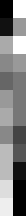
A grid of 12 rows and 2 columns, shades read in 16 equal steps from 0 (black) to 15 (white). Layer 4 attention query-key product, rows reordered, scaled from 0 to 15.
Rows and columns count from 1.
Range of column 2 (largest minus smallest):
15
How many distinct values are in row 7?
2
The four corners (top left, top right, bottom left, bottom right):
0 15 14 0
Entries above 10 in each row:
1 0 1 0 0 0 0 0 1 1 1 1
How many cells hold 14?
1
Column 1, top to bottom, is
0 1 10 8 6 9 10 8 11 11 13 14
